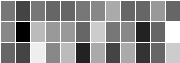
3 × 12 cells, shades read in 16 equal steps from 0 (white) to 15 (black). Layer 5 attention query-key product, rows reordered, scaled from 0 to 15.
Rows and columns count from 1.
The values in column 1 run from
7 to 9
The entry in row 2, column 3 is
4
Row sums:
98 87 90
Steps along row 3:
up down up down up down up down up down down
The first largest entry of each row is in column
2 2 6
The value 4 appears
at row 2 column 3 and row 3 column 5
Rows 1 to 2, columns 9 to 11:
9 9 6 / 7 13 9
